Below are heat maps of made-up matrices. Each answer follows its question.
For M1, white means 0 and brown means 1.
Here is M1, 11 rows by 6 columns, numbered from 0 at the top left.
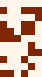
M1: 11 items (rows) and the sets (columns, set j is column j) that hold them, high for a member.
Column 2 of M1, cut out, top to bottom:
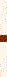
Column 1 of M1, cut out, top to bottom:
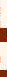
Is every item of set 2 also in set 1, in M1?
yes
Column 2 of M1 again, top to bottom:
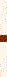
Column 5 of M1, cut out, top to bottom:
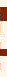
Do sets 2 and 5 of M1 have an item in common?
no
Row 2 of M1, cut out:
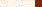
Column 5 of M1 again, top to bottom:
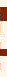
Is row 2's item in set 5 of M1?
yes
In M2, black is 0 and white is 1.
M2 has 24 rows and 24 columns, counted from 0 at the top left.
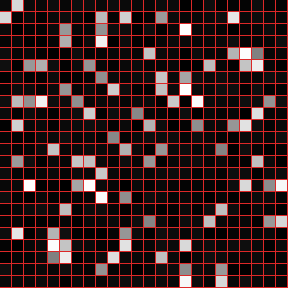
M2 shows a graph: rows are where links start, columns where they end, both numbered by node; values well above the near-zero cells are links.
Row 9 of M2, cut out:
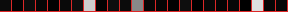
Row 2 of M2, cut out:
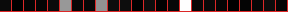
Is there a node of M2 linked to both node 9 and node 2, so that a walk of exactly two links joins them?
no
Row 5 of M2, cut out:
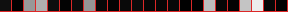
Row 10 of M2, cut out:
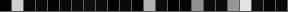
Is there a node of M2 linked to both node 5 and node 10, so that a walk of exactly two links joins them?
yes
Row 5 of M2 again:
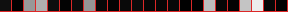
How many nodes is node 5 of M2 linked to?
6
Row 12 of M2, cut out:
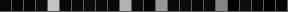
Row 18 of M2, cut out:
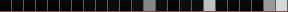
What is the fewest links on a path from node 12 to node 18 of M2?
1
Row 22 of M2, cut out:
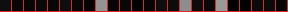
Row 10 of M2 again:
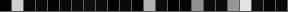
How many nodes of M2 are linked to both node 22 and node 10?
0
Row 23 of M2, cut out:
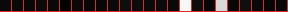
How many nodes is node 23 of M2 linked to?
2
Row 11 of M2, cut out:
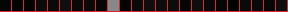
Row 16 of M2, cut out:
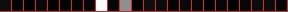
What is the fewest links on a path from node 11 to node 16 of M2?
6
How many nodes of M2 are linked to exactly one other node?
3
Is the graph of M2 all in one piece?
yes
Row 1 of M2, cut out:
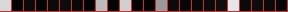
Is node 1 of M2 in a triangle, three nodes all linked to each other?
yes
